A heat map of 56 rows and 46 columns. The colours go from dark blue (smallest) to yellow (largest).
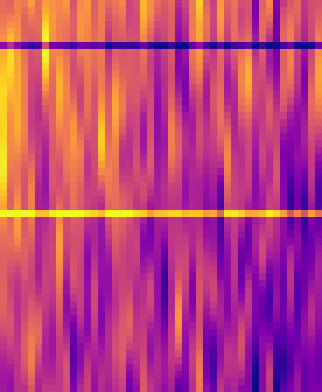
Odd lines: rows 7 and 31. Ninth with the highest average: top left. Slope: up to the top left. Histogram: bell-shaped. Ninth with the lowest average: bottom right.
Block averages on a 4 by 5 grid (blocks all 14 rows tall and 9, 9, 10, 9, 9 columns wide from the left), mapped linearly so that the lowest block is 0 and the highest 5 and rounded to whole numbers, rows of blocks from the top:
54333 / 44232 / 43221 / 32210
